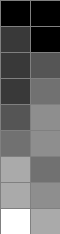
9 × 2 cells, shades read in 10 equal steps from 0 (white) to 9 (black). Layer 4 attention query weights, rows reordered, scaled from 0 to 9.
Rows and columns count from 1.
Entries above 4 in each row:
2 2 2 2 1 1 1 0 0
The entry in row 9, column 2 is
3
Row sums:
18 16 13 12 10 9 8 7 3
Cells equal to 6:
2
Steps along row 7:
up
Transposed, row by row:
9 7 7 7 6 5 3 3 0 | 9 9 6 5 4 4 5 4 3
